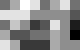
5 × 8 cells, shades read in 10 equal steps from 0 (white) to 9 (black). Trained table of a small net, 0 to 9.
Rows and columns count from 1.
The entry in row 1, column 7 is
1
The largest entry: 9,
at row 4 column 8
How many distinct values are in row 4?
5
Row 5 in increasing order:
1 3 3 4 4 7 7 7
